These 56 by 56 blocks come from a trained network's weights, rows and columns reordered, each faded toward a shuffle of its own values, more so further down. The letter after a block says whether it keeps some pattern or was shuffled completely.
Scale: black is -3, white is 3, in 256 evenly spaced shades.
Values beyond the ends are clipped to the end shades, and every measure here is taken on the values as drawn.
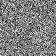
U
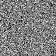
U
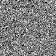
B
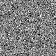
U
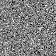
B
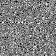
B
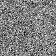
U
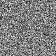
U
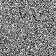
U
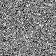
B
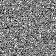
U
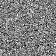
U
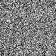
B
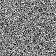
U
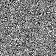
U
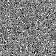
U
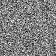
U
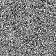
U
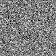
B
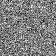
U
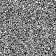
U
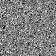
U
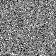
U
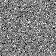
U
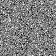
U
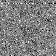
B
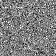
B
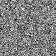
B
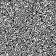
U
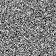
U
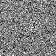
U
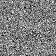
U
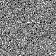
B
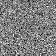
U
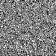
B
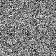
B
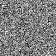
B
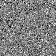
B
